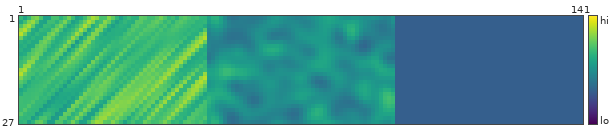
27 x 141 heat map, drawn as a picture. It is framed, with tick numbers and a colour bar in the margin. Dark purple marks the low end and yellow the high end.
The table splits into one row of 3 panels. Panel 1,1: high, slanting up to the right. Panel 1,2: middling, blotchy. Panel 1,3: low, flat.
